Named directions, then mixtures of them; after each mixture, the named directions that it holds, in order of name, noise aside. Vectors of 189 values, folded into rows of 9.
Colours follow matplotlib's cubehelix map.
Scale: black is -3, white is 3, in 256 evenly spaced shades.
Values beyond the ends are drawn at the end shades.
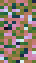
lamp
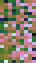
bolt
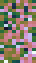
bolt, lamp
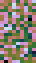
bolt, lamp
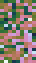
bolt, lamp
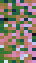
bolt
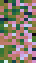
bolt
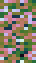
bolt, lamp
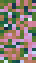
bolt, lamp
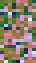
bolt, lamp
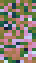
bolt, lamp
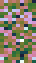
bolt, lamp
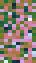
bolt, lamp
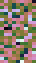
lamp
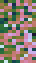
bolt, lamp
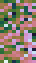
bolt, lamp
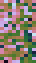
bolt, lamp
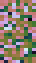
bolt, lamp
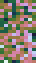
bolt, lamp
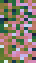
bolt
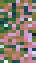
bolt, lamp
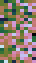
bolt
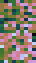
bolt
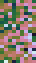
bolt, lamp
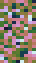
lamp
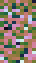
lamp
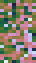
bolt, lamp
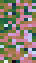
bolt, lamp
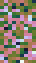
lamp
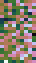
bolt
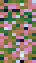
bolt, lamp
